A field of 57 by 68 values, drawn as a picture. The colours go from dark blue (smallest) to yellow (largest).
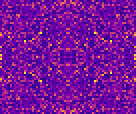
There are no regular stripes. Its left and right halves mirror each other, and so do its top and bottom. The grain is fine, like static. Most values sit low, with a long tail of high ones. There is no seam.
